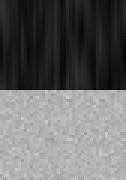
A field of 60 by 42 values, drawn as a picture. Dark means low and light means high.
The table splits into 2 rows of 1 panel. Panel 1,1: very low, streaked downward, faint in contrast. Panel 2,1: high, fine-grained, faint in contrast.
